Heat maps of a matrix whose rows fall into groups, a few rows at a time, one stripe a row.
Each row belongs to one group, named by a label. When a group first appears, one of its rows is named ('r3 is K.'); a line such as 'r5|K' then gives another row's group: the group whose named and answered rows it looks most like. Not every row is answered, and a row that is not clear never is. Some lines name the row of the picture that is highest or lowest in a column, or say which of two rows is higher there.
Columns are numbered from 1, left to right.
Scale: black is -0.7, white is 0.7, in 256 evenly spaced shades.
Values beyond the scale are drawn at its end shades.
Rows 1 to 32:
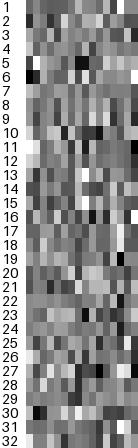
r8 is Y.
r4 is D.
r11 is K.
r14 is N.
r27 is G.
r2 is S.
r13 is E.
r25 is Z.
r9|Y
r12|K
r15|E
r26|K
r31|G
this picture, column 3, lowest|30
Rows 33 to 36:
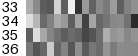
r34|K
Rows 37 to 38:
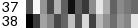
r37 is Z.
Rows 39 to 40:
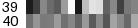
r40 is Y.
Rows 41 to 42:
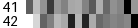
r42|K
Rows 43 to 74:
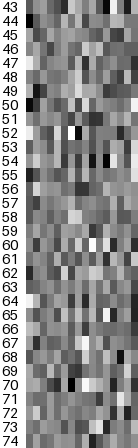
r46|S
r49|E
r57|N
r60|Y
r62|S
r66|K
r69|Z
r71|G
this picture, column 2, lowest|49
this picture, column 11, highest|73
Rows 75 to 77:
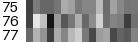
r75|S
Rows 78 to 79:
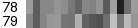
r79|N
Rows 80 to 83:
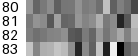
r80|Y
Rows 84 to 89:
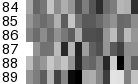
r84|G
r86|N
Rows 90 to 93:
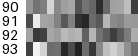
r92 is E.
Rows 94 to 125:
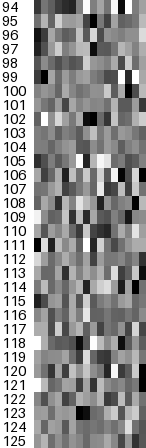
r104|Z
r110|N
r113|Y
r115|S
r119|N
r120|Y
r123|Z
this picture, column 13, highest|99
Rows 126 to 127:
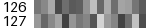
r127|Y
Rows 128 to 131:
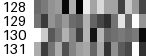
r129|N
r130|K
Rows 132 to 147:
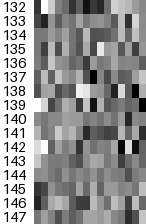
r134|N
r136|D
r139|K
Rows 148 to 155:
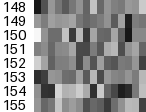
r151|Z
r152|K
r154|E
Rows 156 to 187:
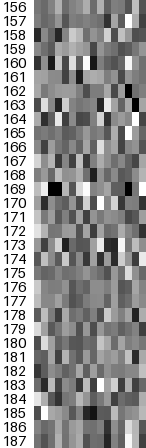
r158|S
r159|E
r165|G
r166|Y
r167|D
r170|Y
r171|D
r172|K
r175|G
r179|K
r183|Y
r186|G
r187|G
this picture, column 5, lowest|173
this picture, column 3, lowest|169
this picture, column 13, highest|173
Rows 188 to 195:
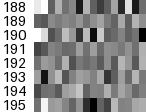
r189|N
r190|K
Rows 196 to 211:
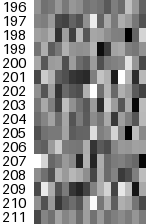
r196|G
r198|D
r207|K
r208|E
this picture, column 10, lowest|199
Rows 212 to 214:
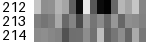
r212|N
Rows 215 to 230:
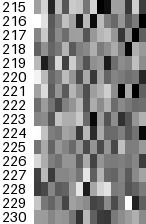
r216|K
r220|K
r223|E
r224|K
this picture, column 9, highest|215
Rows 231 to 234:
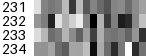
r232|E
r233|K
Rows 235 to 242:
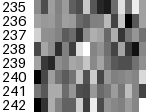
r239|E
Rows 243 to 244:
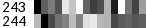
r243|S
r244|E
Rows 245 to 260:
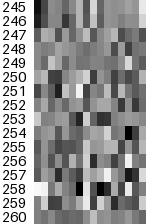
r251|S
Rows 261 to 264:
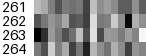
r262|D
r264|D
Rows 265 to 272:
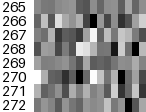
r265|Z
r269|N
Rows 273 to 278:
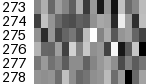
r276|Y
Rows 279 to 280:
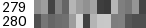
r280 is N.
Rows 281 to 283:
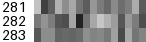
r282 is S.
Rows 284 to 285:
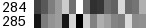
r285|S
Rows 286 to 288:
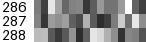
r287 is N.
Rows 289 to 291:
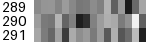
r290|Z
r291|Y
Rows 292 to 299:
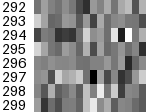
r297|E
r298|Y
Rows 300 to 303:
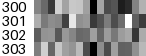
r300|E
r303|E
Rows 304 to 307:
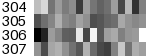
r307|N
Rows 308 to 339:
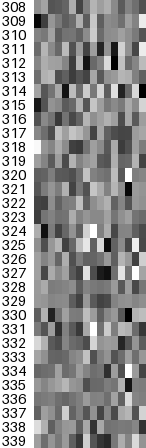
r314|Y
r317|E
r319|Y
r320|G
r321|D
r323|S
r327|N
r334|G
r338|K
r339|N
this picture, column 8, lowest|312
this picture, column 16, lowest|314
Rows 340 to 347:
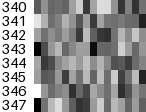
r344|E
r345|Y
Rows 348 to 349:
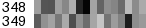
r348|Z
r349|D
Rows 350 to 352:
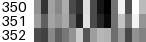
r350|N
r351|N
